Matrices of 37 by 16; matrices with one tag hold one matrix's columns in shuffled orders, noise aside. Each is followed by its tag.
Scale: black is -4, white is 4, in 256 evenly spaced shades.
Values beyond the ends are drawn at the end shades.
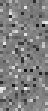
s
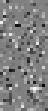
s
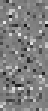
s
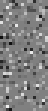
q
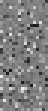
s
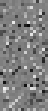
s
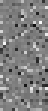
s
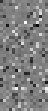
s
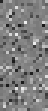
s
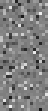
q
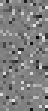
q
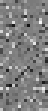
s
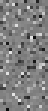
q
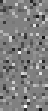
q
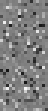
s
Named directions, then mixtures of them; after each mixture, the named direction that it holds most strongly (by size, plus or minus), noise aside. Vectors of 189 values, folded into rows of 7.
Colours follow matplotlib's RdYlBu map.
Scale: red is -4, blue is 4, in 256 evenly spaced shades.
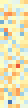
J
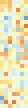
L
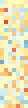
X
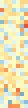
J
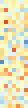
X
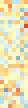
L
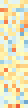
X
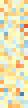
J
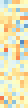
L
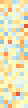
L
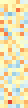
J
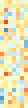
X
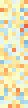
X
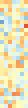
L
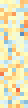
J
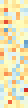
X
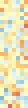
L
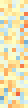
L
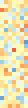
X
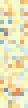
J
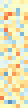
J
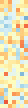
L
